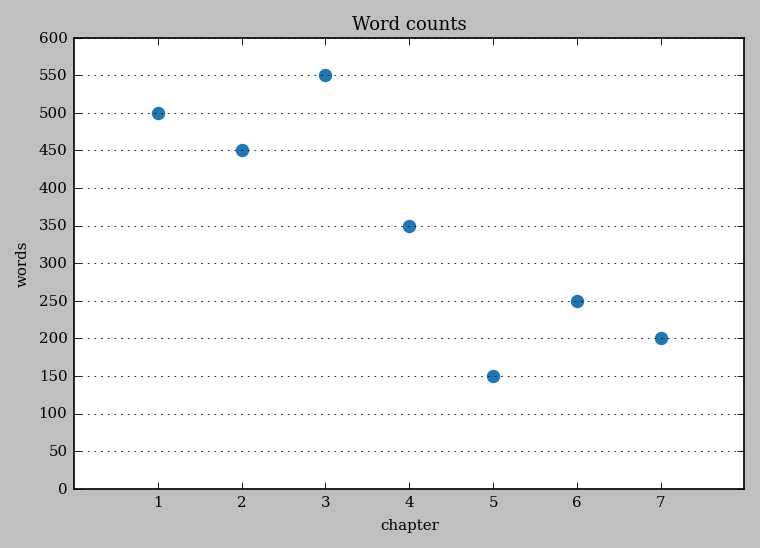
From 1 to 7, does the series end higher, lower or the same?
lower
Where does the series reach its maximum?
3
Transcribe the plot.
Title: Word counts
x-axis: chapter, ticks 1 2 3 4 5 6 7
y-axis: words, ticks 0 50 100 150 200 250 300 350 400 450 500 550 600
Values:
500 450 550 350 150 250 200
